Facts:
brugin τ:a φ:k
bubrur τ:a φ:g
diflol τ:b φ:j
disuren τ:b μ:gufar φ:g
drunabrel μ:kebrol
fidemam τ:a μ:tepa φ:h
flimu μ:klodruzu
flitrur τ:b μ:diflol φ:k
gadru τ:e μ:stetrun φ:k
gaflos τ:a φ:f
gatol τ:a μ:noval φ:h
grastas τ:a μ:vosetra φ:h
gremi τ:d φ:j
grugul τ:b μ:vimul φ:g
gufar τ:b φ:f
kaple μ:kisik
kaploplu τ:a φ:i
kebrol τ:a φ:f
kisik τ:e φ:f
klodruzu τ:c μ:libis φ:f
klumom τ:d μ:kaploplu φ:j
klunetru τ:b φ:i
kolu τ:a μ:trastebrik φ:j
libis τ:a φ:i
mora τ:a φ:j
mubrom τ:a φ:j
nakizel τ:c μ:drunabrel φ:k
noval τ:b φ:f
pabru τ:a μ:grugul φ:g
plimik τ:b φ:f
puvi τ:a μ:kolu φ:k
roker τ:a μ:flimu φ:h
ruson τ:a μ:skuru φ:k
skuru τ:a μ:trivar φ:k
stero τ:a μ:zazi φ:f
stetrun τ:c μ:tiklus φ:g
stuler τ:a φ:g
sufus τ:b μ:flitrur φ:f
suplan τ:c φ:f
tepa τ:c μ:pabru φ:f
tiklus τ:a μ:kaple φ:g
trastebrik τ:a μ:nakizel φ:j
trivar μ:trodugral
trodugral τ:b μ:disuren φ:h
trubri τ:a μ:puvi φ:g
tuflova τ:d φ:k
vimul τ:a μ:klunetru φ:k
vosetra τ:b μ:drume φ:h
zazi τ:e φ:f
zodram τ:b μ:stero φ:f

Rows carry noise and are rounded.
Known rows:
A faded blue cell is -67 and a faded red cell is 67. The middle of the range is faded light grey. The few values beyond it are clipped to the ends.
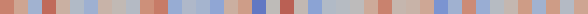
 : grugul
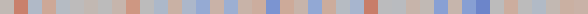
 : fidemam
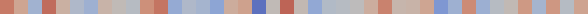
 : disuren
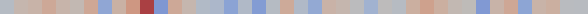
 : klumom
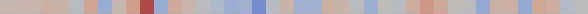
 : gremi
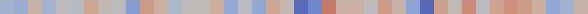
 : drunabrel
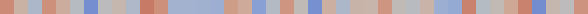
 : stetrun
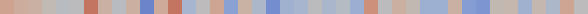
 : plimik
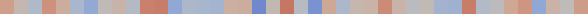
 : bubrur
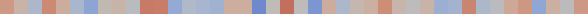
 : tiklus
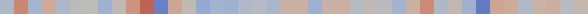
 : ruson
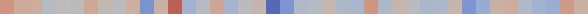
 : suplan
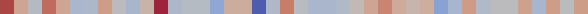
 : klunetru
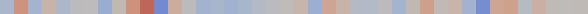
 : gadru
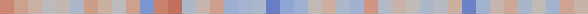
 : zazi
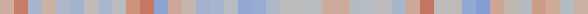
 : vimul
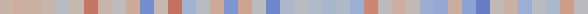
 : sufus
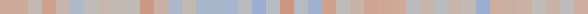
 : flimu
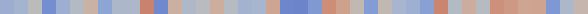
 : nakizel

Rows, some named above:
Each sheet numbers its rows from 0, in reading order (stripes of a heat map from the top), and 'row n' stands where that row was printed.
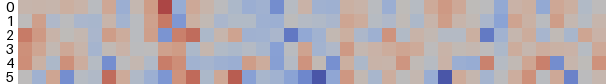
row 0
gremi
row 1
brugin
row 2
kisik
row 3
drume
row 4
stetrun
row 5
kebrol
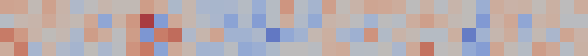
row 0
kaple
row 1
klumom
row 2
kisik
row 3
vimul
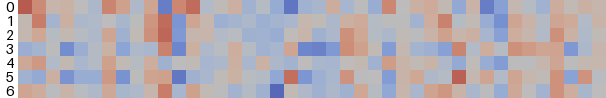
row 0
gufar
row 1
skuru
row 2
tuflova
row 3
nakizel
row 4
vosetra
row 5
puvi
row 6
diflol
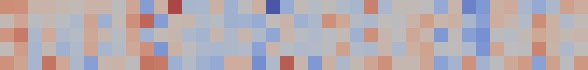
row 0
tepa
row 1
tuflova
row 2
trodugral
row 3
flitrur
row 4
pabru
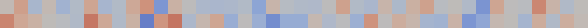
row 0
flitrur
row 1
noval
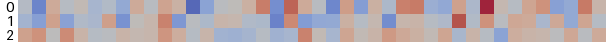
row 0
trubri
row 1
kolu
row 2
trivar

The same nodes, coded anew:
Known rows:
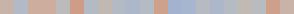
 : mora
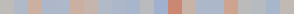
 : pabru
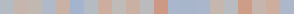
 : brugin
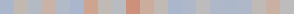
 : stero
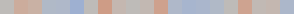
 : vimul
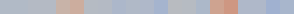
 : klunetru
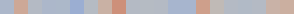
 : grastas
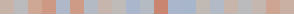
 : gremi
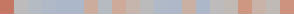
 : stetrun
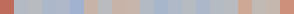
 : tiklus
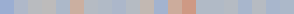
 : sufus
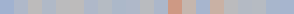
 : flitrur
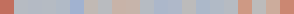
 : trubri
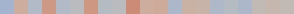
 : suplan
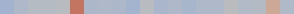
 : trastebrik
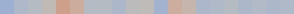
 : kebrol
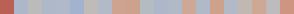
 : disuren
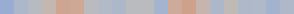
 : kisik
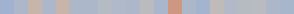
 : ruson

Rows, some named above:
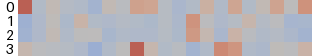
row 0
disuren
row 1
gadru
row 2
flitrur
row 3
trodugral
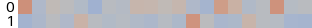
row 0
trivar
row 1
gadru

